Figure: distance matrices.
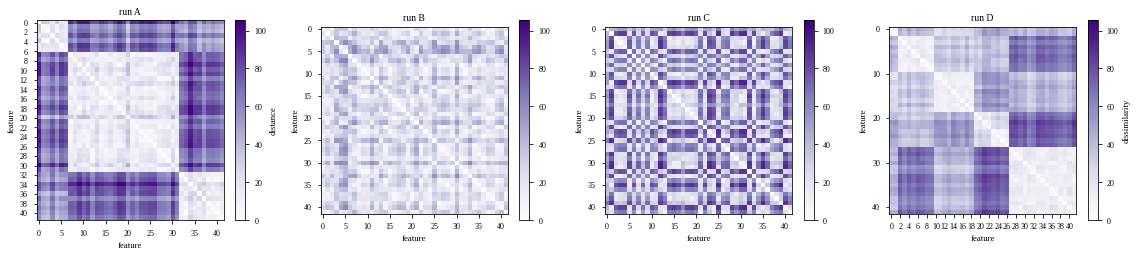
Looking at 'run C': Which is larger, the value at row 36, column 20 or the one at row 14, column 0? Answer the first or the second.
the first
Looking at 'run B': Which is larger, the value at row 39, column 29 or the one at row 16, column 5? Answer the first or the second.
the second
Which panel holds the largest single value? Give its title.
run A
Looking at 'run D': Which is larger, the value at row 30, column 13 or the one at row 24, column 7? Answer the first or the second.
the first
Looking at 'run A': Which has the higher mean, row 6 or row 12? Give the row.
6
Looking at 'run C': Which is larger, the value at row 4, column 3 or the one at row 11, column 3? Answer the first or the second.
the second
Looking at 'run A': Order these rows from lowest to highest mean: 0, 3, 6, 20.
20, 6, 3, 0
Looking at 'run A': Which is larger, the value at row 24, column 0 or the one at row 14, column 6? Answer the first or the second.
the first
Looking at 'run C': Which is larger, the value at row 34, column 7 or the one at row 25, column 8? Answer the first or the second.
the second
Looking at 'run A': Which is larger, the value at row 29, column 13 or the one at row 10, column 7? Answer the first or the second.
the first
